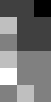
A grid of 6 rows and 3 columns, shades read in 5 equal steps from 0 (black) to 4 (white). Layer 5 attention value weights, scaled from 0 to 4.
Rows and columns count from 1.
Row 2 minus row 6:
1 -2 -1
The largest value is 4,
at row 5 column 1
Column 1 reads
1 3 2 3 4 2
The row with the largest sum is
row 5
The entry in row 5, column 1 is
4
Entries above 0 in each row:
2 3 3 3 3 3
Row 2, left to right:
3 1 1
